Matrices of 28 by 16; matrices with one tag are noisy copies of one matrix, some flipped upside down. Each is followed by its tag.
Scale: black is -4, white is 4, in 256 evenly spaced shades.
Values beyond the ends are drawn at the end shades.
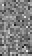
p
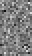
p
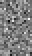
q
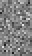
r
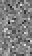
q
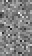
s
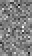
r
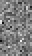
s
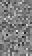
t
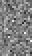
q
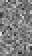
s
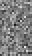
p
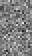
t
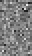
p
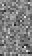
p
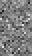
r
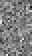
s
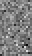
p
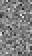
s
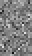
r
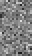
s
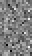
q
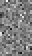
s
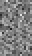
s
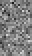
r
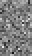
r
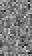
p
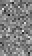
r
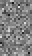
r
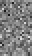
r
